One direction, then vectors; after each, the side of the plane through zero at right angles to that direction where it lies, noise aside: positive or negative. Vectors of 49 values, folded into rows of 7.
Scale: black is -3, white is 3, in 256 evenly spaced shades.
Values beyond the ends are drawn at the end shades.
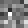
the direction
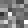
positive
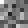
negative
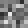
positive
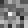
positive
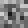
negative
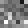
positive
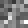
positive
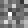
positive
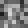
positive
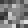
positive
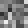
positive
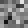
negative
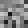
negative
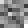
positive
